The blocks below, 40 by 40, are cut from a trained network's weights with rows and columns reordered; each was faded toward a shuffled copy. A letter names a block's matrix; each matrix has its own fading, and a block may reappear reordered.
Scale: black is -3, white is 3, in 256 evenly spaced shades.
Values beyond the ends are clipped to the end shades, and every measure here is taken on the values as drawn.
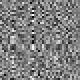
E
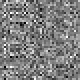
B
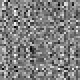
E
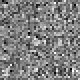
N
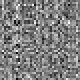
E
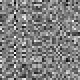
E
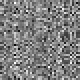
E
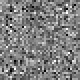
N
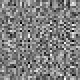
E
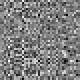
E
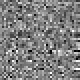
B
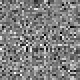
B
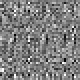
B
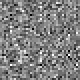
N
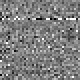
B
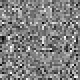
B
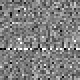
B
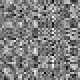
E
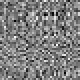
E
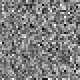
N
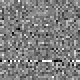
B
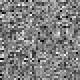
N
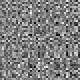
E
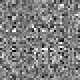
B
